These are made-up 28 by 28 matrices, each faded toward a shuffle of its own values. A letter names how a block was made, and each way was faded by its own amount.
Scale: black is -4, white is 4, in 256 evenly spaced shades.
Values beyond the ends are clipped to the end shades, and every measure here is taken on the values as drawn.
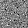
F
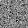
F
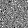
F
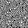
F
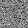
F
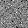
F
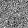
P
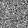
P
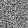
P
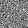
F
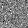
F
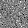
F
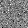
F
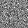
P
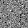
P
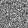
P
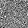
P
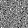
F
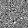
P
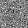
P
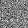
P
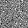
P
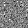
P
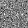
P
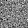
P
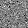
F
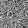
F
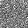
P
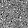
F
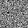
P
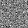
P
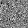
P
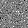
F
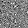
P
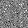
F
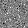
F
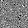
F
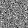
F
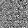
P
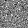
F
